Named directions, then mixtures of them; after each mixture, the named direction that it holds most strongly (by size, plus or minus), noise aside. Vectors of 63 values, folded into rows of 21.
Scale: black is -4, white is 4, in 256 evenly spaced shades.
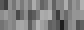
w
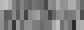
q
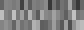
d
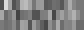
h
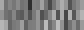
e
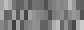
q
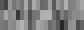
w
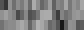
w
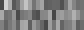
h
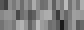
w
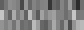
d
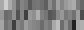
q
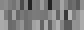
e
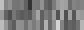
e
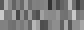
d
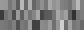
d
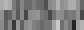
q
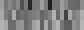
e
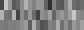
h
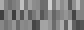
d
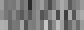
e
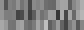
e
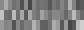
d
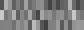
d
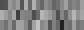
w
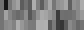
w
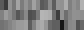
w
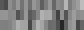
w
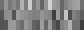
e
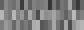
d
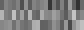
d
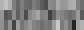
q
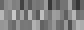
d
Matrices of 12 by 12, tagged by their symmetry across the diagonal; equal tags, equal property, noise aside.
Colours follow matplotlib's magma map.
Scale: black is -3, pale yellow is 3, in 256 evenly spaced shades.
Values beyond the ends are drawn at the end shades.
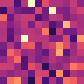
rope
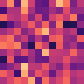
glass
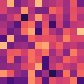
rope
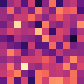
rope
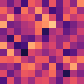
glass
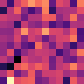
rope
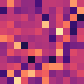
glass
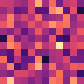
glass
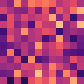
glass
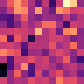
glass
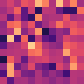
glass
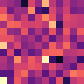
rope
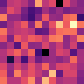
rope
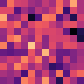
rope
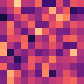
glass
